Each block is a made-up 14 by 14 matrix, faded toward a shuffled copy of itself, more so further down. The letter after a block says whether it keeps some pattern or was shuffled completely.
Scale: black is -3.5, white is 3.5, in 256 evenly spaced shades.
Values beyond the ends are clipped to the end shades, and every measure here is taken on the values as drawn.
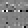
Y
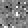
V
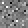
V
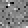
V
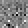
Y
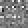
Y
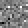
V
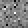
V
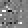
Y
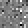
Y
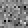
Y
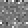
Y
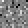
V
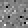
V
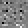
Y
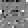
Y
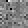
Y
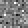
V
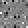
V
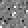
V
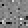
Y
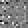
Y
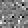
V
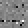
Y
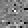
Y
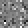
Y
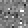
V
